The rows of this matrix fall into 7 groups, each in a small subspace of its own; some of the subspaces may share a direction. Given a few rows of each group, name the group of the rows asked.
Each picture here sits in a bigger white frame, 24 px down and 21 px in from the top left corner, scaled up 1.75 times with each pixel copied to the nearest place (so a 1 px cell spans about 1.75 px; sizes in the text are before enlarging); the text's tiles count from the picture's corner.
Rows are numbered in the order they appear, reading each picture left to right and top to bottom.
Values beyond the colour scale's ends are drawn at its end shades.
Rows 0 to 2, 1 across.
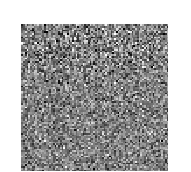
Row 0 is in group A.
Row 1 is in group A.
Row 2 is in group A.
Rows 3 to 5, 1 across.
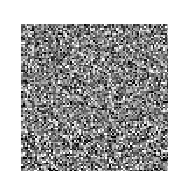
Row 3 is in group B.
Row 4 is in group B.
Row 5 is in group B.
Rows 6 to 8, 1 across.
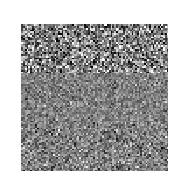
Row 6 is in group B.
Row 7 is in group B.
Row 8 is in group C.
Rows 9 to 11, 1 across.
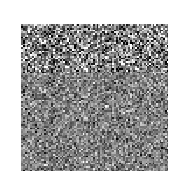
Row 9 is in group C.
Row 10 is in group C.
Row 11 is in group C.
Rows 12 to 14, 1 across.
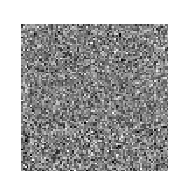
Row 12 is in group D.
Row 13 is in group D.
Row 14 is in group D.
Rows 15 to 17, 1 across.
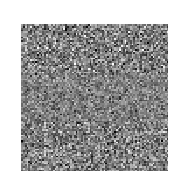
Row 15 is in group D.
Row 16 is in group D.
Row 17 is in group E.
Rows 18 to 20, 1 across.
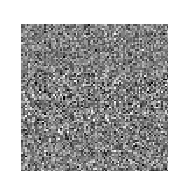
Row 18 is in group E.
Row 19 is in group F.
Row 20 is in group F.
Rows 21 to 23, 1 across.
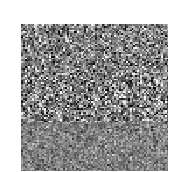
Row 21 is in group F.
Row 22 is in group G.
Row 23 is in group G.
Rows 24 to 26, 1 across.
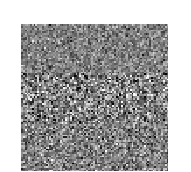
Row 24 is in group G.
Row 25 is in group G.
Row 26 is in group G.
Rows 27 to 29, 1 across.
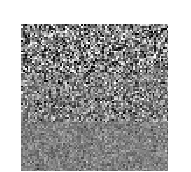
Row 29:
G
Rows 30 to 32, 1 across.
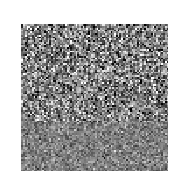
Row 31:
G
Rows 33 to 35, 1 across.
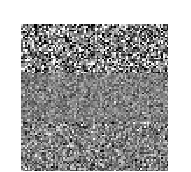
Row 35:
D
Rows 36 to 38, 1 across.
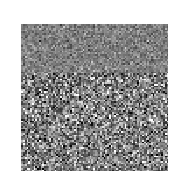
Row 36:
F
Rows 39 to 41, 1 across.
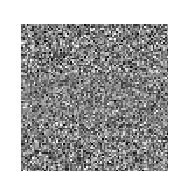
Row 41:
G
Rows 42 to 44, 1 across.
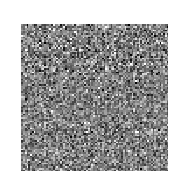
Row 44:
D
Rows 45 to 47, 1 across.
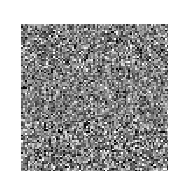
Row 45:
C
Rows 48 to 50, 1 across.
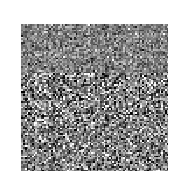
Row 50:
C
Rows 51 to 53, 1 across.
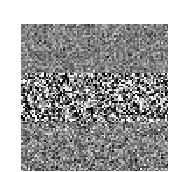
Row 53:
D
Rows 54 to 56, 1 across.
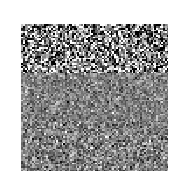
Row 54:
D
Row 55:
D
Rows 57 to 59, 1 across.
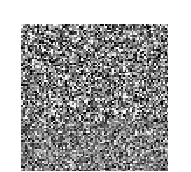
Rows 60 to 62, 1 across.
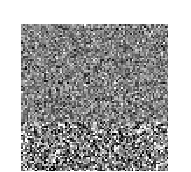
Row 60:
B
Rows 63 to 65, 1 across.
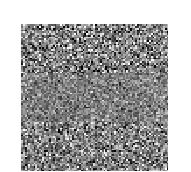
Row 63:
F
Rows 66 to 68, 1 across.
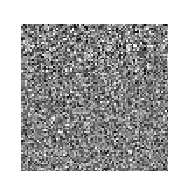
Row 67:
D
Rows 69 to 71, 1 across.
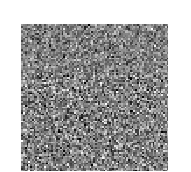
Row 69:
E
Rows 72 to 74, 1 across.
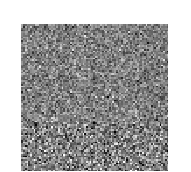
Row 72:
D
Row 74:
C
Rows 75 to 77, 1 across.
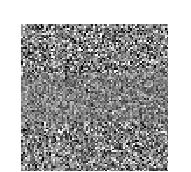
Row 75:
F
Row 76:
D
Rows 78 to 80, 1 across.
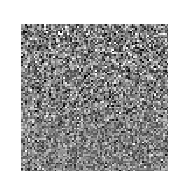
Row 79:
E
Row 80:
A
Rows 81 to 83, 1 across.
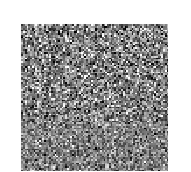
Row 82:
E
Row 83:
B
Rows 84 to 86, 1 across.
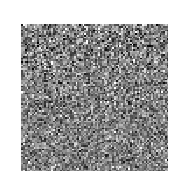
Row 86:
C
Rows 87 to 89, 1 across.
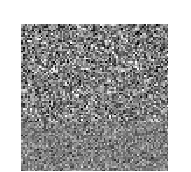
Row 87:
D
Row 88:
B
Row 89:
F
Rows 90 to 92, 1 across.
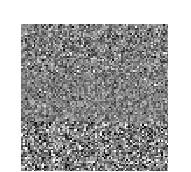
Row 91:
B
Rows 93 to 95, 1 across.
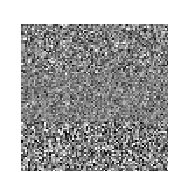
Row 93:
G
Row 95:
A
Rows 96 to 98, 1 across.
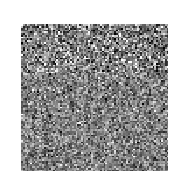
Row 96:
D
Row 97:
G
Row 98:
E
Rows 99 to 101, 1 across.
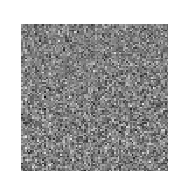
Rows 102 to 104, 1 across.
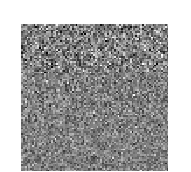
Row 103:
A
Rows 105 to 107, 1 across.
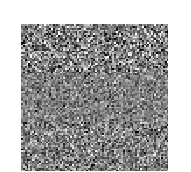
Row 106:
E
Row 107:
D
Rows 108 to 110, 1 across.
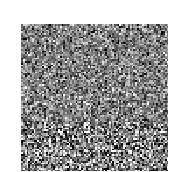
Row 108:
G
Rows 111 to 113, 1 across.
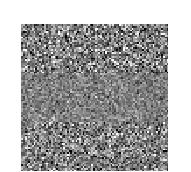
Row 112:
D
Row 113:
B
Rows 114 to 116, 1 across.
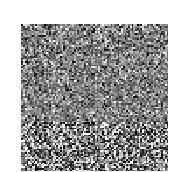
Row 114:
G
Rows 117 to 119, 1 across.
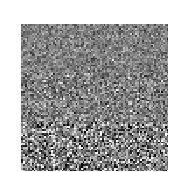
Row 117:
B
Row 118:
F
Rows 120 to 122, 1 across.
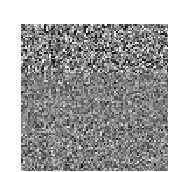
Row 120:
F
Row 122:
F
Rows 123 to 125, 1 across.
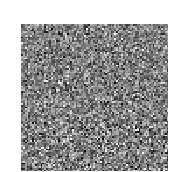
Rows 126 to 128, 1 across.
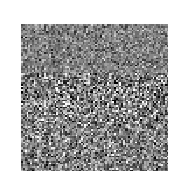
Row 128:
E
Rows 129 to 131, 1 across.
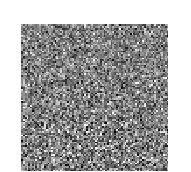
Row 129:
B
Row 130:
D
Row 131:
F
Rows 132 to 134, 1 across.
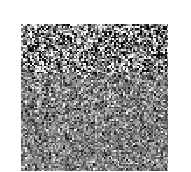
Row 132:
G
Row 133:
E
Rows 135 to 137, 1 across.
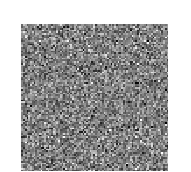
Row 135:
F
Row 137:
G
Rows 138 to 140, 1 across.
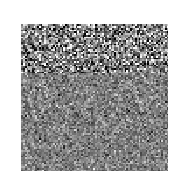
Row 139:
C
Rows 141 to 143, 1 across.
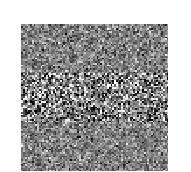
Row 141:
G
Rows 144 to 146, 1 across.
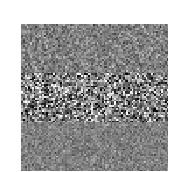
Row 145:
E
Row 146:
B
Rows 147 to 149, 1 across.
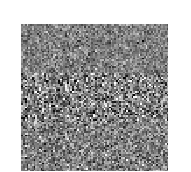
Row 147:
B
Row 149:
C
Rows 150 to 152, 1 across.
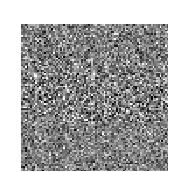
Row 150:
C
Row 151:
C
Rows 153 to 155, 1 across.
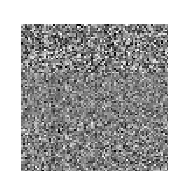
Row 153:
E
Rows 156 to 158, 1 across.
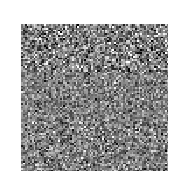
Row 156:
C
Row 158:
G
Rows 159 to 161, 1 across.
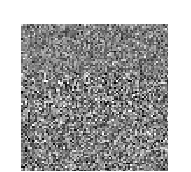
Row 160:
A
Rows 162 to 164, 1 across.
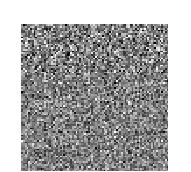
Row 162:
D
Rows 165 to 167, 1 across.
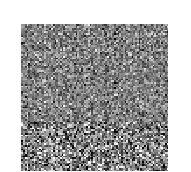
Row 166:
C
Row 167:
C
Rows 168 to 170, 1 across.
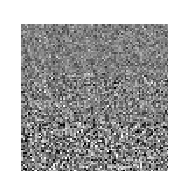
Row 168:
C
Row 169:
C
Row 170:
D
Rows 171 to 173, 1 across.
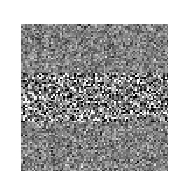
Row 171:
E
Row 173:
F
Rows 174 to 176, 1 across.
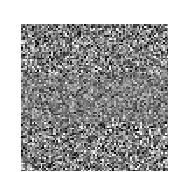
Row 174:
B
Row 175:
G
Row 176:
G
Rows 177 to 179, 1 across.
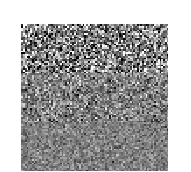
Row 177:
D
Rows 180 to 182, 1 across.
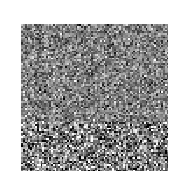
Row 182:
G
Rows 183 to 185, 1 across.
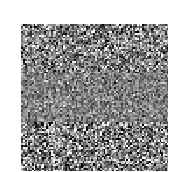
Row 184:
A
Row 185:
F
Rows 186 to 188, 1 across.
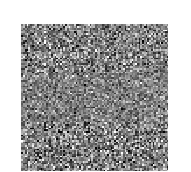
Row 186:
B
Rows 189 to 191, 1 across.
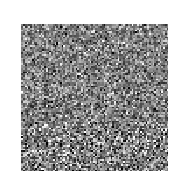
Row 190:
E
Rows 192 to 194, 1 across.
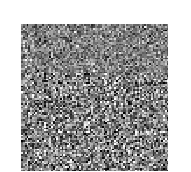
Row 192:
B
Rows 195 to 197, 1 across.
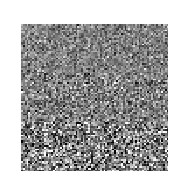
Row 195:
A
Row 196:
D
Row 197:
E
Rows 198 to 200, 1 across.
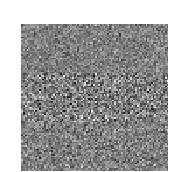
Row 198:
D
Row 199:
F
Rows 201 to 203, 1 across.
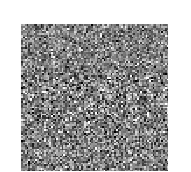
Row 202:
G
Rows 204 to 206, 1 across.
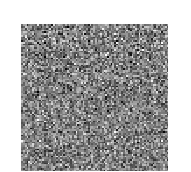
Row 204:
F
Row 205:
G
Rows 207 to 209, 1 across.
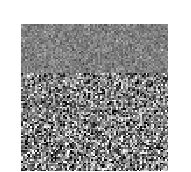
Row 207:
C
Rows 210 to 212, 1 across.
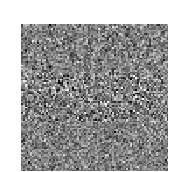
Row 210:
G
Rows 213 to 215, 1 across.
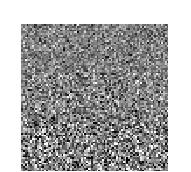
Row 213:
C
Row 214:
D
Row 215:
C
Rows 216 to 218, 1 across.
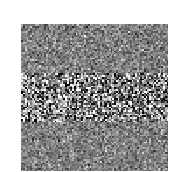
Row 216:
D
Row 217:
A
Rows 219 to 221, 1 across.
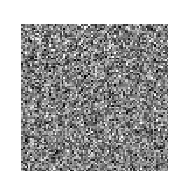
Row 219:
E
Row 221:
D
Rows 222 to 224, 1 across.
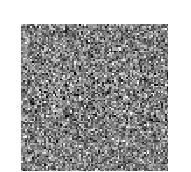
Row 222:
D
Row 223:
B
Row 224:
G
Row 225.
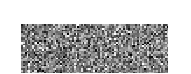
